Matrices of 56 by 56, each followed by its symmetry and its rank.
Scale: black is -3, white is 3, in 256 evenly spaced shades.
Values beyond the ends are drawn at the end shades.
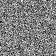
antisymmetric, full rank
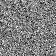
antisymmetric, full rank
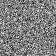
antisymmetric, full rank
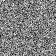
neither, full rank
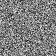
antisymmetric, full rank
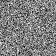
neither, full rank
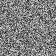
antisymmetric, full rank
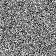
neither, full rank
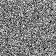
neither, full rank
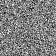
antisymmetric, full rank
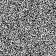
neither, full rank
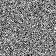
antisymmetric, full rank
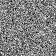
neither, full rank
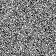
neither, full rank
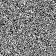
antisymmetric, full rank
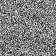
neither, full rank
